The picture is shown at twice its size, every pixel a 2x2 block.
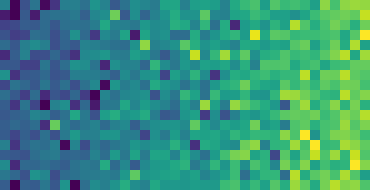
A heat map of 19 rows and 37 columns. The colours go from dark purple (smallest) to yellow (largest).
The histogram is bell-shaped. Overall the values sit about 50% of the way up the scale. There is an overall slope up to the right.
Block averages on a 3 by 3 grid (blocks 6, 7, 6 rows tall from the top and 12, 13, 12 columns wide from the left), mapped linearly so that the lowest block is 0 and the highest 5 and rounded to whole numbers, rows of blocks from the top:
0 2 5
0 2 5
0 3 5
